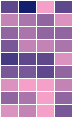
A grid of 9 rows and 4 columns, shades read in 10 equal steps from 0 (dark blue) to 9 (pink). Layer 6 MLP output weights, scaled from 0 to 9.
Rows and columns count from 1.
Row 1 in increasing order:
0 3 3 9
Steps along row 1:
down up down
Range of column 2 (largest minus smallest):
9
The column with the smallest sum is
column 1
